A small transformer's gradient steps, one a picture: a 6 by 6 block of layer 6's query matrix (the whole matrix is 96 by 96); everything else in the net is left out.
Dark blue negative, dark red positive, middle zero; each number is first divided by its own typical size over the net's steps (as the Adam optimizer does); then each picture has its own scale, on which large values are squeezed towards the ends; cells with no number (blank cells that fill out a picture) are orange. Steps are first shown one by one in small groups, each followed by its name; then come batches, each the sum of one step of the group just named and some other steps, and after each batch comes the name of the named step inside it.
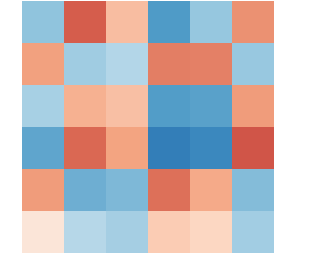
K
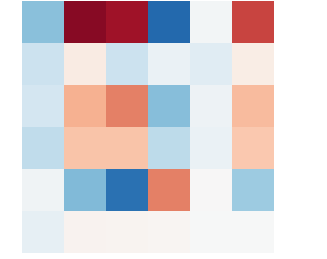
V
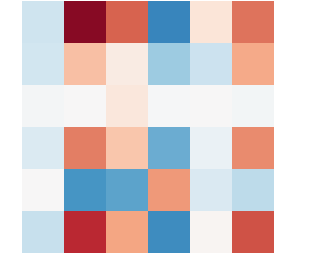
V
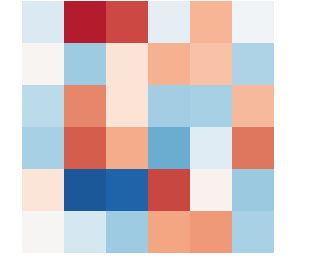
V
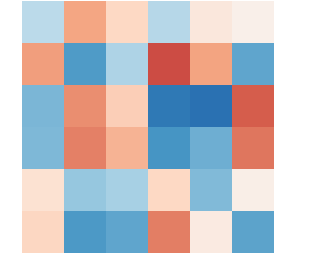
K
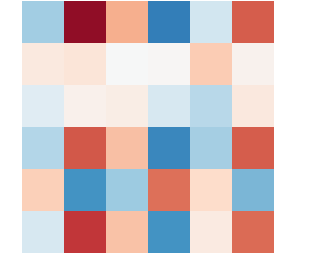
K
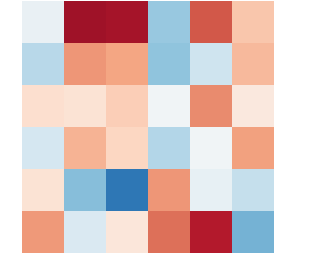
V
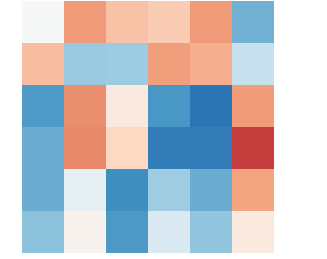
K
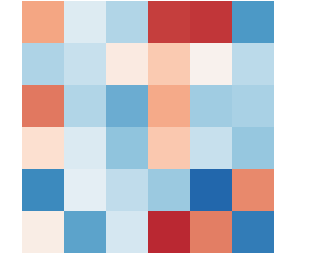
V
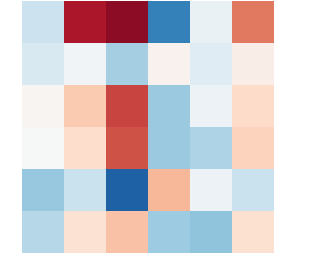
V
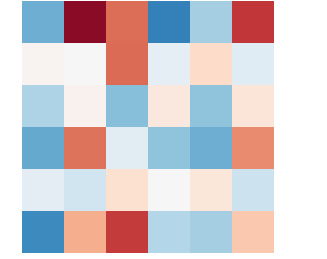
V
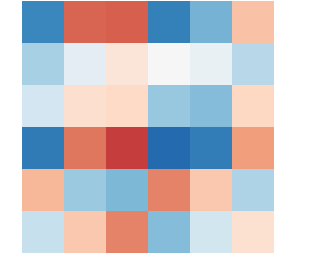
K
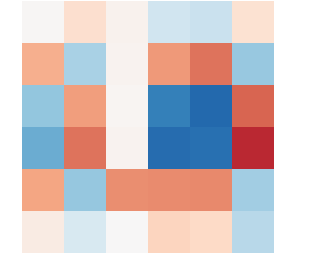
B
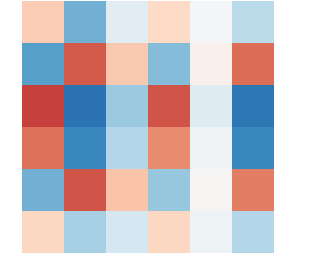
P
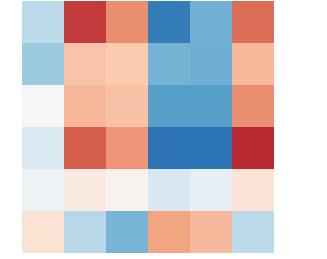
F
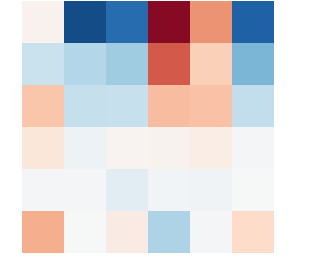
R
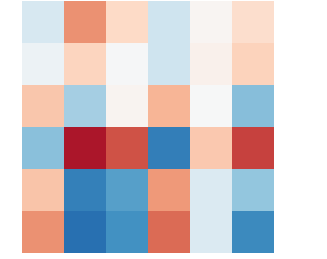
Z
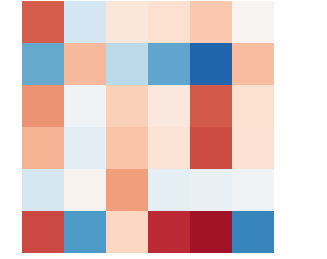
B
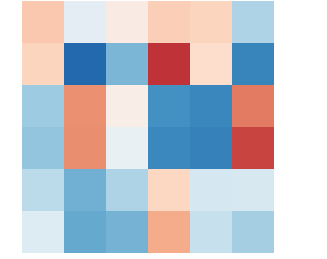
B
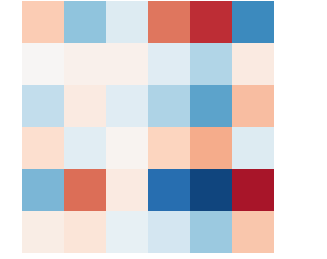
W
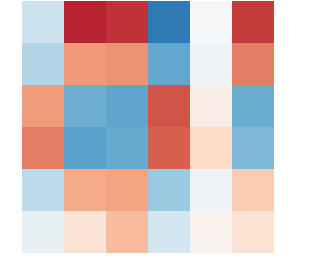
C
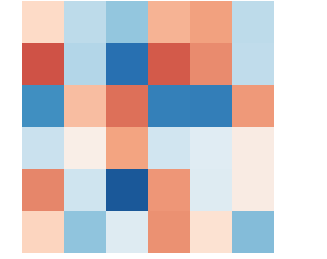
W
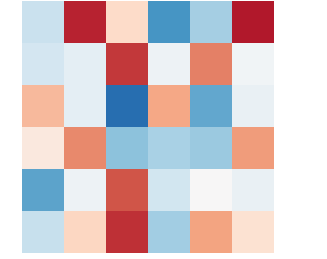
C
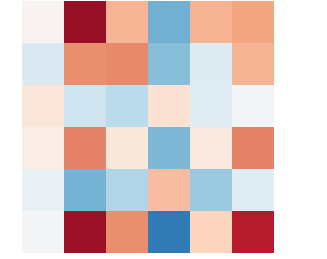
W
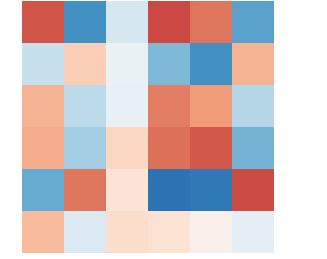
W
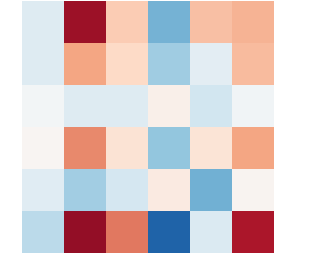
W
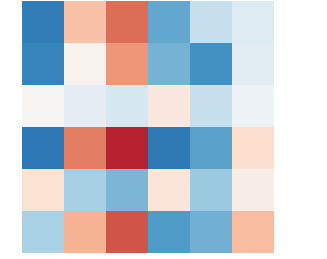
W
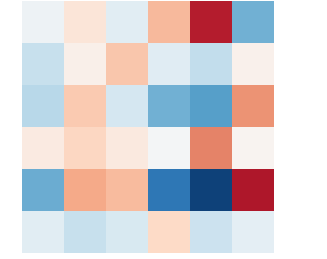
W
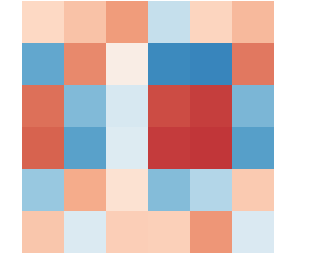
C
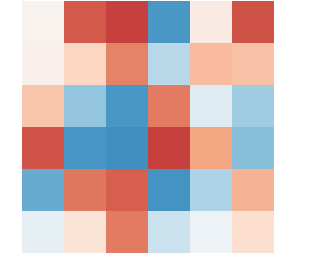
C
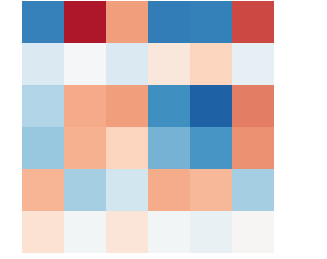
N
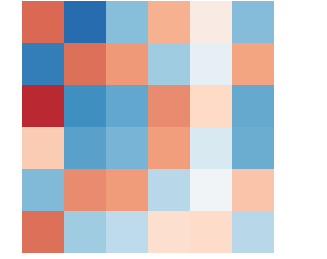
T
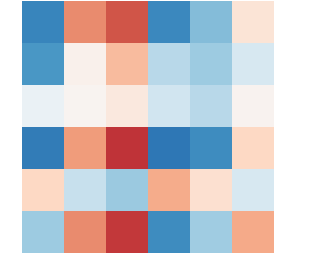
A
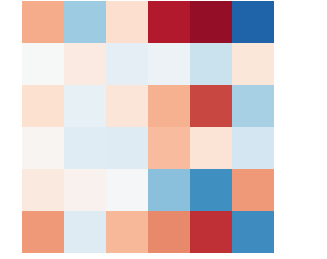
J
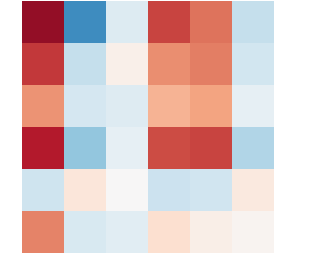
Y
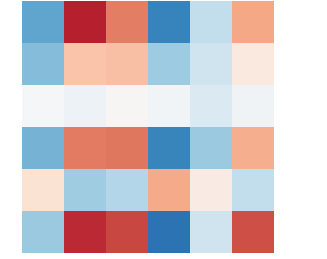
A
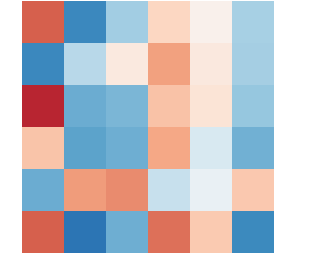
T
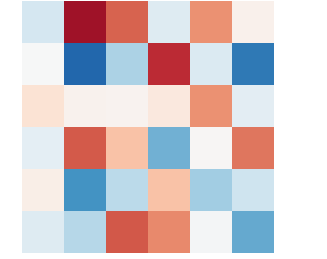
J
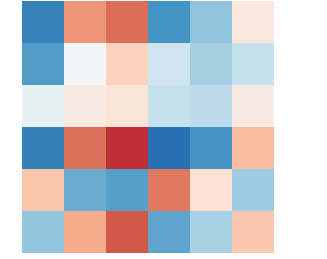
A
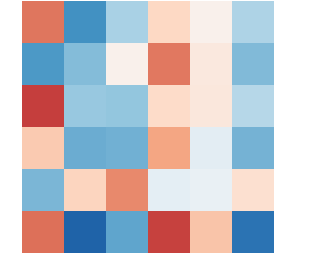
T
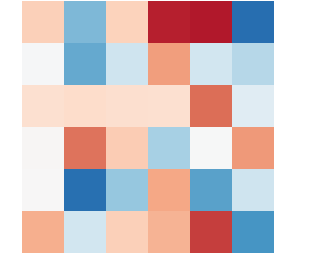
J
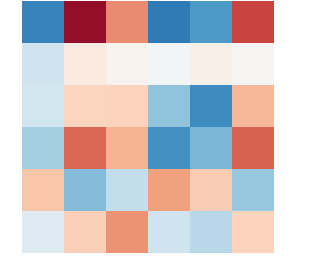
N
